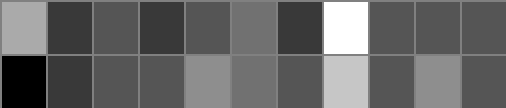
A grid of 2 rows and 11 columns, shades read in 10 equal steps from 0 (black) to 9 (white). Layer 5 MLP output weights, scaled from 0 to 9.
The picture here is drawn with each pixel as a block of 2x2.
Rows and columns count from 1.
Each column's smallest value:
0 2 3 2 3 4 2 7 3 3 3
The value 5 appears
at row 2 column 5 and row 2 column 10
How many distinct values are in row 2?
6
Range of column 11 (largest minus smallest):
0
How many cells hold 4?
2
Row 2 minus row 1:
-6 0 0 1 2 0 1 -2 0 2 0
